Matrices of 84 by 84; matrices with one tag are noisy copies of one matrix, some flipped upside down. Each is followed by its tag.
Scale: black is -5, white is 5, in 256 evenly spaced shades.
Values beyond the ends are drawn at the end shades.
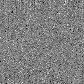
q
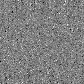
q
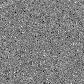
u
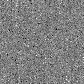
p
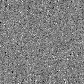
q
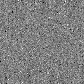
q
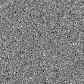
u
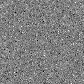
u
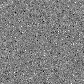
u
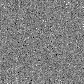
p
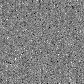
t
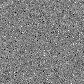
u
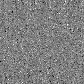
q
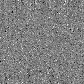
q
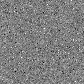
u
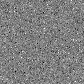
u
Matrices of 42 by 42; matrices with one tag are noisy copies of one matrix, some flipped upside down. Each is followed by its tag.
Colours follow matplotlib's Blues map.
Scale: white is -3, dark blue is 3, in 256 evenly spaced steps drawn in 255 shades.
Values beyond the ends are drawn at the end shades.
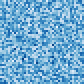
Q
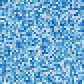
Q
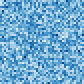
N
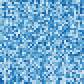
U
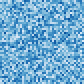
N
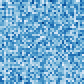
U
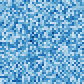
N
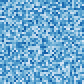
Q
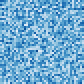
Q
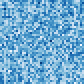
U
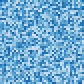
Q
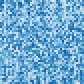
U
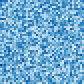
Q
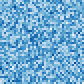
N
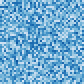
N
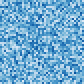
N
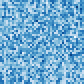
U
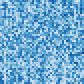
U
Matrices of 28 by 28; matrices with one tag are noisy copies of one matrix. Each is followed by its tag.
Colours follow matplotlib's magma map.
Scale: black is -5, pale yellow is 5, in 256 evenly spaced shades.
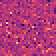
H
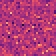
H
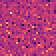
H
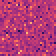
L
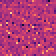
H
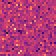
L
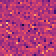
H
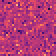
L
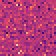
L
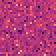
L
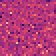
H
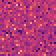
L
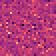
H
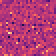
H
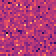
L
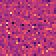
H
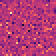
H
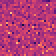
H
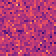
L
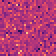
L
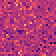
L
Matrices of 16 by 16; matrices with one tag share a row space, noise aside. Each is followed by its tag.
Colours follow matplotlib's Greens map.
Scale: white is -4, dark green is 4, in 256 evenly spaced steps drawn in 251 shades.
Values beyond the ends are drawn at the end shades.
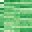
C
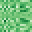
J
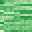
C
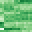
C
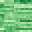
C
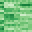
C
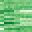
C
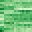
C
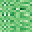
J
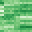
C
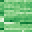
C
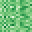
J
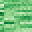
C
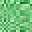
J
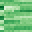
C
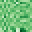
J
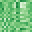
J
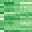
C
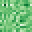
J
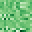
J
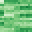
C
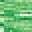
C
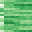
C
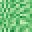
J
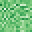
J
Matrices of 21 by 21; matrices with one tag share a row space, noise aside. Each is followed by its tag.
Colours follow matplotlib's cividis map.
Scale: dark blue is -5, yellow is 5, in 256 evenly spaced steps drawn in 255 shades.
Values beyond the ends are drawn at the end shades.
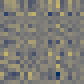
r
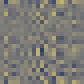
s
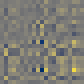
s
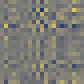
s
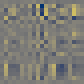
s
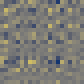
r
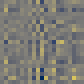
s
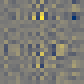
s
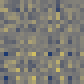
r
